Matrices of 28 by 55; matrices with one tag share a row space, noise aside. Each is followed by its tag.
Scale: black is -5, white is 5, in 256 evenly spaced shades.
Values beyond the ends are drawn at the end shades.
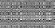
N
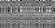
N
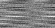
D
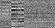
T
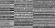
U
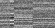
U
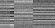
U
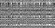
N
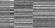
U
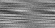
D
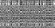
N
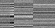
U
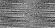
D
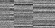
U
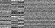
T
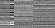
U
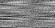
D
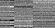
U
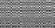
N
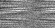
D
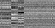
T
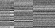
U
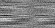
D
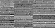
U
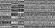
T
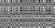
N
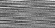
D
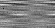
D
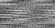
D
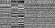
T
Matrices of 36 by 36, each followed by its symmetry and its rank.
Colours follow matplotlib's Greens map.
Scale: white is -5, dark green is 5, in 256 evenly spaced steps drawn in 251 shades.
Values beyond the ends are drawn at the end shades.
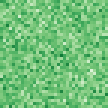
neither, full rank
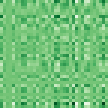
neither, rank two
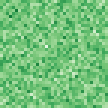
symmetric, full rank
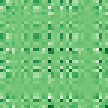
symmetric, rank two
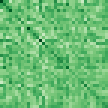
symmetric, rank five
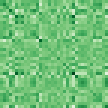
symmetric, rank three
